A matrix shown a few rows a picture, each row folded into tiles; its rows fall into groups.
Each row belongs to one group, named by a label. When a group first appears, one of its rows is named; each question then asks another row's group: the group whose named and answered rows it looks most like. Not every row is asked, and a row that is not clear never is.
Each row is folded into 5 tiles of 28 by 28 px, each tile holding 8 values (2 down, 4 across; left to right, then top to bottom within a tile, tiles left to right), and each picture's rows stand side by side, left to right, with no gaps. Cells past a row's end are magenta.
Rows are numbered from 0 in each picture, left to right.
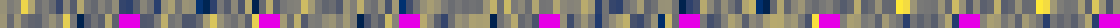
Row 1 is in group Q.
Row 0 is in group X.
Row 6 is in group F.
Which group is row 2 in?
X
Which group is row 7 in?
F
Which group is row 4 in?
X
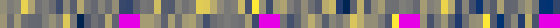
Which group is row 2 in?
Q
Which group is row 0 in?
X
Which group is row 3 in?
X
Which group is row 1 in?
F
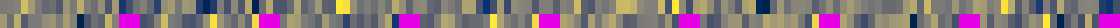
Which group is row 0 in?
X
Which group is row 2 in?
F
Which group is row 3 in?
Q
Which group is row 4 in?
F
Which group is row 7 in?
X
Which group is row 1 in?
Q
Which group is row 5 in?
Q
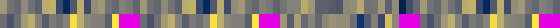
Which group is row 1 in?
Q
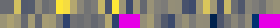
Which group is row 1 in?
F
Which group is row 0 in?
F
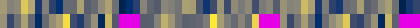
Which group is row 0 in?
X
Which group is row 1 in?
Q
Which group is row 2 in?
X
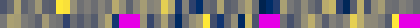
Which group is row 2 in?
Q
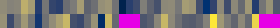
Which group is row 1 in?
Q
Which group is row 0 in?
X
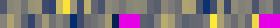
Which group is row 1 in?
Q
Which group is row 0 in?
F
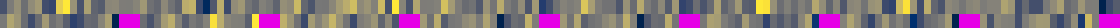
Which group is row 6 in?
F
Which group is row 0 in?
F
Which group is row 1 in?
Q
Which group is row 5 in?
F
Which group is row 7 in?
X
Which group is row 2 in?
F
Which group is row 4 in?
X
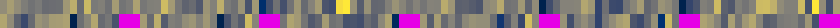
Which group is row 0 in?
F
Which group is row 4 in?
X
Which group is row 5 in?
F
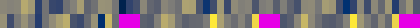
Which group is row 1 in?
Q
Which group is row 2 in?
Q
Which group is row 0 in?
X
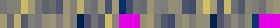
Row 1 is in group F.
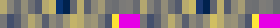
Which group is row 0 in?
Q
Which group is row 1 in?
Q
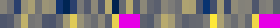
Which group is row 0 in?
Q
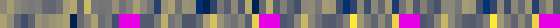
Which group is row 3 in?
Q
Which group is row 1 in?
Q
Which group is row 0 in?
F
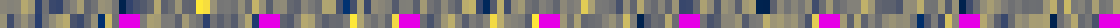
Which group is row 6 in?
X
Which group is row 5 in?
Q
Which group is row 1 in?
F
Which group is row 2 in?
Q
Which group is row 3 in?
Q
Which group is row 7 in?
F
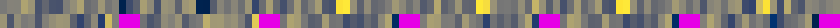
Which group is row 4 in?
F
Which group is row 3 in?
F
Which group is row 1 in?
Q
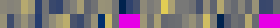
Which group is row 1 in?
X
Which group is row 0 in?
X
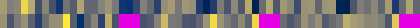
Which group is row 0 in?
X
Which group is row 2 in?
Q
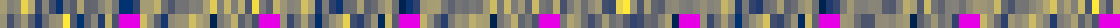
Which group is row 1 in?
F
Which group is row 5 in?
X
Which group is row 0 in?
X
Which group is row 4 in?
F
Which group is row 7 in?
F
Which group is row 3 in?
F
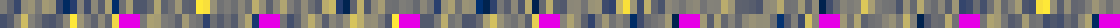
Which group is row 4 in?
F
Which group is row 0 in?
Q
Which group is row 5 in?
X
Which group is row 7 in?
F
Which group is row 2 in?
Q
